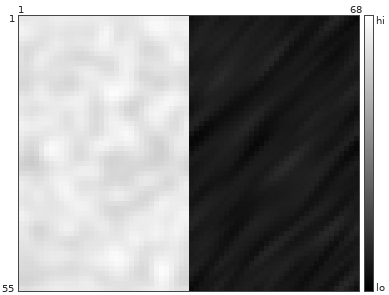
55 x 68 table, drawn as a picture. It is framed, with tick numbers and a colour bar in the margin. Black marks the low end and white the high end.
It is made of 1 by 2 panels. Panel 1,1: very high, blotchy, faint in contrast. Panel 1,2: very low, slanting up to the right, faint in contrast.
